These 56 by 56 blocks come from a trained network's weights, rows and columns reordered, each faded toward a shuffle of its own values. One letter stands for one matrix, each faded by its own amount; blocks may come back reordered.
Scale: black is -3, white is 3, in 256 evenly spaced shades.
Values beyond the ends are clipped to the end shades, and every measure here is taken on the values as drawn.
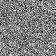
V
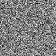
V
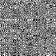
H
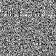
V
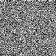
V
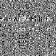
H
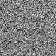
V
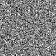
V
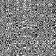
H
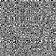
H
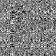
H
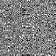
H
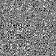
H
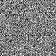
V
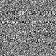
V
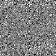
H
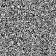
V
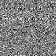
V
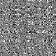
H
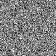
V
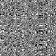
H
